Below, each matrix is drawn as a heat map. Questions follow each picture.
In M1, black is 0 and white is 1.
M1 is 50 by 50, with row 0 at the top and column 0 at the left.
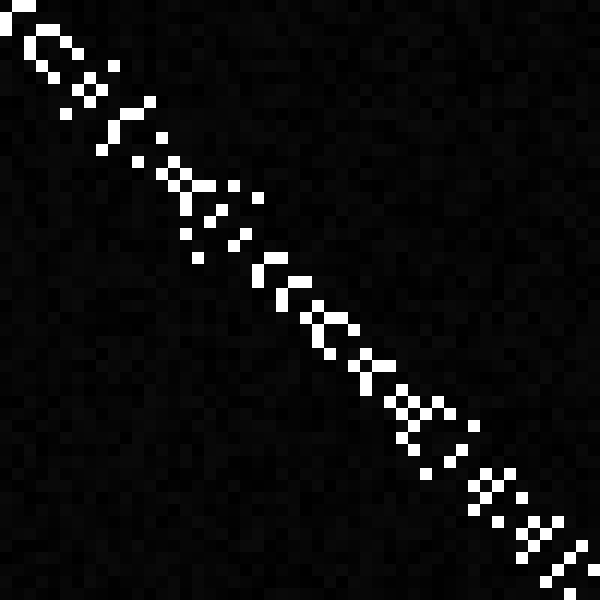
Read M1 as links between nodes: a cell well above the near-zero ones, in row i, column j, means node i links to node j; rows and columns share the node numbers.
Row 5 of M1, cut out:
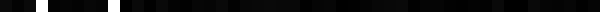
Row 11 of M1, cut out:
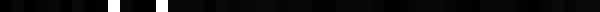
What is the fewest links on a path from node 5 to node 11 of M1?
2
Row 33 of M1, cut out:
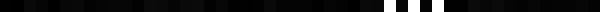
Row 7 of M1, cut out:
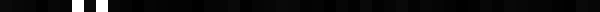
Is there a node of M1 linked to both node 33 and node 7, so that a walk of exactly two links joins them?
no
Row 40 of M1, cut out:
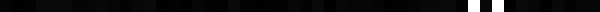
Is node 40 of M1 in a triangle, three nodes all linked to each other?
no
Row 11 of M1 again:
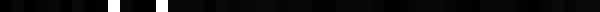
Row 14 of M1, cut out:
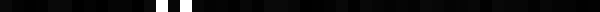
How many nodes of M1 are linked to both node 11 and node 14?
1
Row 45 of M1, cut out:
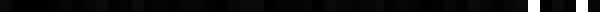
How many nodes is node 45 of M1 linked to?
2
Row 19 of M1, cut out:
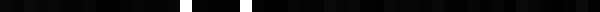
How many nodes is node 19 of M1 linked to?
2
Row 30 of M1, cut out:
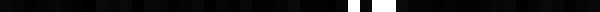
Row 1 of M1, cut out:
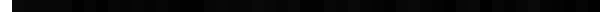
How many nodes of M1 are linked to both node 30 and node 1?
0
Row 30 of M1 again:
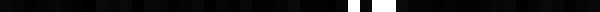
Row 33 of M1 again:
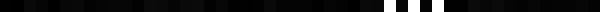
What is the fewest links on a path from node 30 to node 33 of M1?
2
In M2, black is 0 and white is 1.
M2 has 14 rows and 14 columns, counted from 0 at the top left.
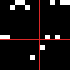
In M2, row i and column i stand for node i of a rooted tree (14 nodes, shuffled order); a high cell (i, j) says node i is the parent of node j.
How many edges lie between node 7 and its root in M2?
0
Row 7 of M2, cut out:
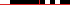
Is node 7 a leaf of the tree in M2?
no
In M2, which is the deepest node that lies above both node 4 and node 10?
0
